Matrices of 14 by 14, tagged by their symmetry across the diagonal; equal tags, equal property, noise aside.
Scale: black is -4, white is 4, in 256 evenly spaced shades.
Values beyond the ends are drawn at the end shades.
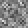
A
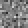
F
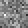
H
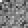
A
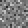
A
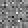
F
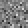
F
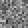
H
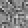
A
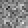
A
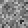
A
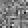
F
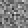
F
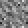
F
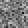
H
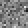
H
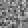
F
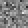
H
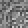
A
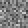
H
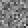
A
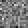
H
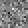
F
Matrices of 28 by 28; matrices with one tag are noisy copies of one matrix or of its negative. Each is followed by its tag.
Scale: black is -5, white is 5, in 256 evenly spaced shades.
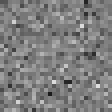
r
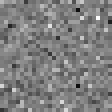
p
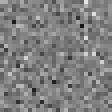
r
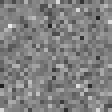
p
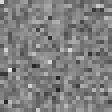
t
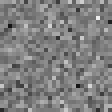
p
